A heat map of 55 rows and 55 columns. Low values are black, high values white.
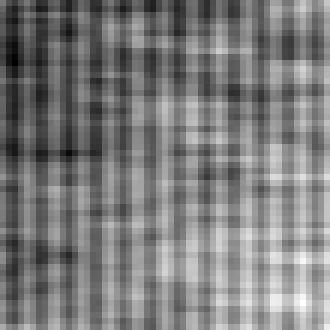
Upright stripes repeat 12 times across the table. The field climbs toward the bottom right. No lone cell stands out from its neighbours. The histogram is bell-shaped. The top left is the ninth with the lowest average.
